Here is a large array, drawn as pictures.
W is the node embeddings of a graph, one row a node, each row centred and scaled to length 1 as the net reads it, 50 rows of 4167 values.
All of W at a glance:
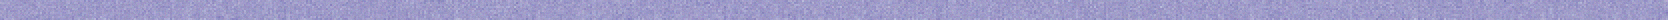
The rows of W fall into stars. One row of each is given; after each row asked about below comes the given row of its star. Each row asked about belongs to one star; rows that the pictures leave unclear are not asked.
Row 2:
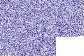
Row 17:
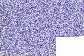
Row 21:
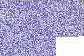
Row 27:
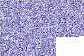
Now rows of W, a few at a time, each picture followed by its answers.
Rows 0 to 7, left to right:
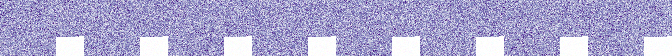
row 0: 17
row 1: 27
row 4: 2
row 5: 27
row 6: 2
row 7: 17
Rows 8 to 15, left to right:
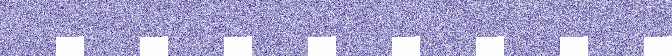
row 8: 2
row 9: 27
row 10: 21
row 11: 17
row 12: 17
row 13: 21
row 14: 2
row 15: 17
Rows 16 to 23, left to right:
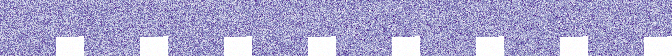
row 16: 2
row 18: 2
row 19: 2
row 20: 21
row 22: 21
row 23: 2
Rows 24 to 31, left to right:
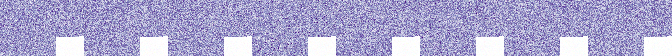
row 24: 17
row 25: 17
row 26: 17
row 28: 2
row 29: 27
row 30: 27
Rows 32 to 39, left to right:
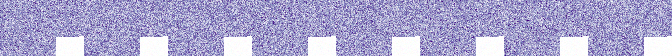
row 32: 17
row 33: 21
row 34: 27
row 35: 17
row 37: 21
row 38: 21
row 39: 2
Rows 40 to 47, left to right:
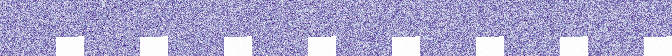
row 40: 21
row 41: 17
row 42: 2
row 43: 17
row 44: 27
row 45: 27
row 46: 21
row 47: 21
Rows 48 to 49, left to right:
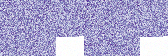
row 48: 17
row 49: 17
